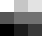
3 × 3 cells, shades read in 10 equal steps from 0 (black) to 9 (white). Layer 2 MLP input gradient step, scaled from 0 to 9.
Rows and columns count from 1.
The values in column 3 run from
2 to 8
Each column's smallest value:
0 1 2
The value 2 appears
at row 3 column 3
